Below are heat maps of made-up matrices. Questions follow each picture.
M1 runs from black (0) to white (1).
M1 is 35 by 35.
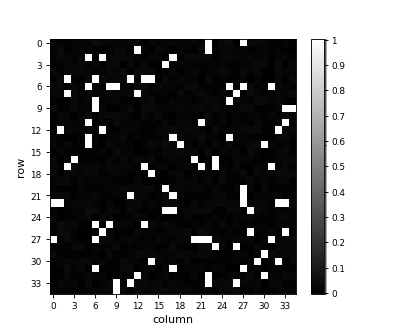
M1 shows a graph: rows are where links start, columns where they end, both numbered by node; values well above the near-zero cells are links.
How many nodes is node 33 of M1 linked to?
4
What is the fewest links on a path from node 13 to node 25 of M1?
1
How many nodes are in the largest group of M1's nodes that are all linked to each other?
3
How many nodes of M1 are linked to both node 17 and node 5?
2
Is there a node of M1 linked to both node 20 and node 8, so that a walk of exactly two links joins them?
no
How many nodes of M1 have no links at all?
5
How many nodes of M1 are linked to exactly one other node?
4
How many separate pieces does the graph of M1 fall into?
6
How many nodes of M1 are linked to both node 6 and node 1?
0
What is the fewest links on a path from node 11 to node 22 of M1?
2
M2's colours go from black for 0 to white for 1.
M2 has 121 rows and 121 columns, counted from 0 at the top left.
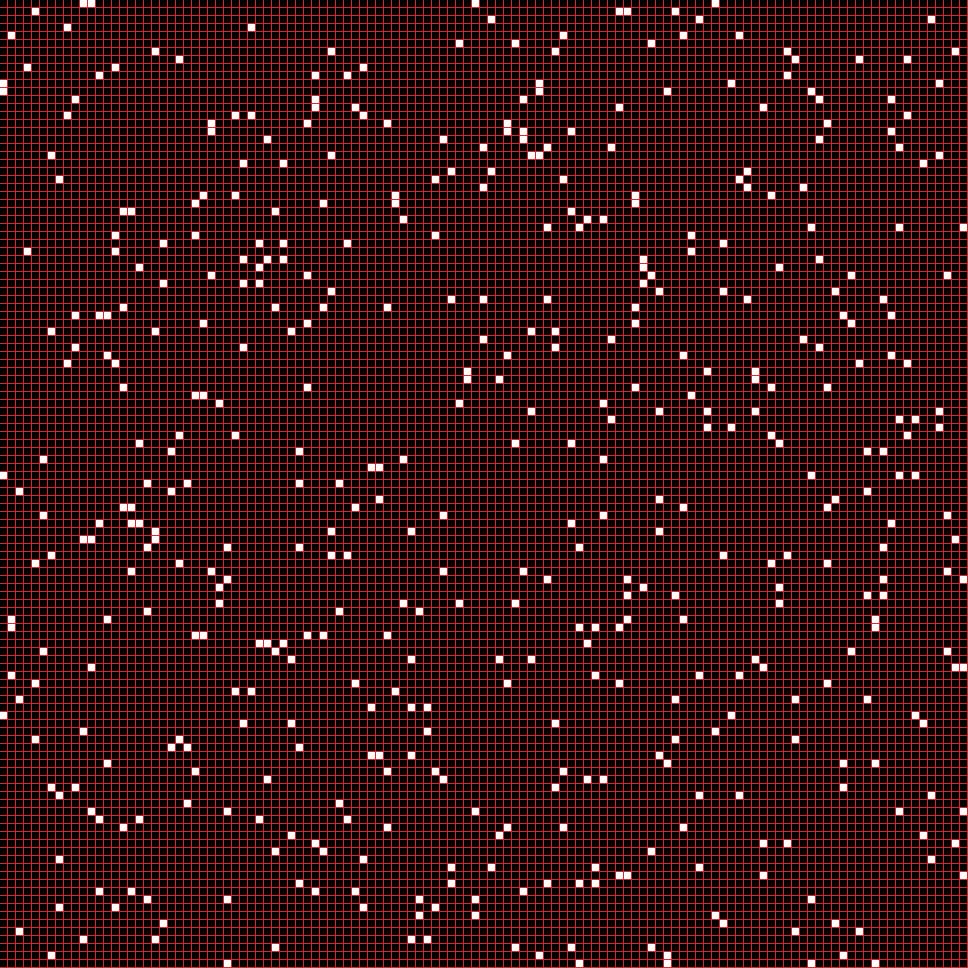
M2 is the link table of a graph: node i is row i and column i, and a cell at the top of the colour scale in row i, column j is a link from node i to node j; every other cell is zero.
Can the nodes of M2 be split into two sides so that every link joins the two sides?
no
